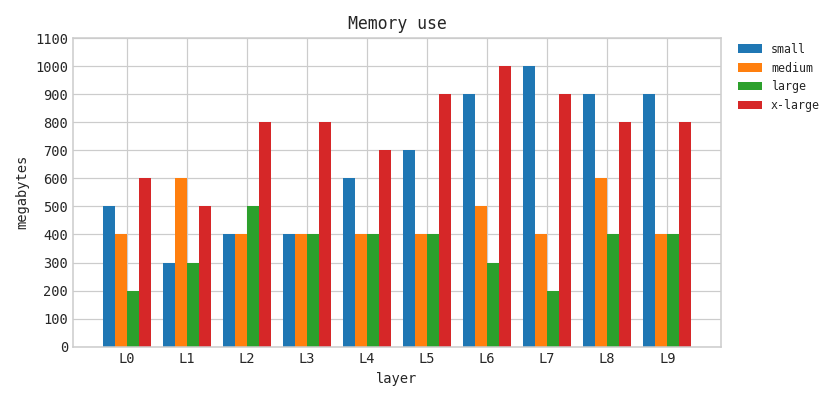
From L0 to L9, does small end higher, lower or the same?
higher
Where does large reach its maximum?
L2
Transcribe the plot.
Title: Memory use
x-axis: layer, ticks L0 L1 L2 L3 L4 L5 L6 L7 L8 L9
y-axis: megabytes, ticks 0 100 200 300 400 500 600 700 800 900 1000 1100
Legend: small, medium, large, x-large
Values:
small: 500 300 400 400 600 700 900 1000 900 900
medium: 400 600 400 400 400 400 500 400 600 400
large: 200 300 500 400 400 400 300 200 400 400
x-large: 600 500 800 800 700 900 1000 900 800 800
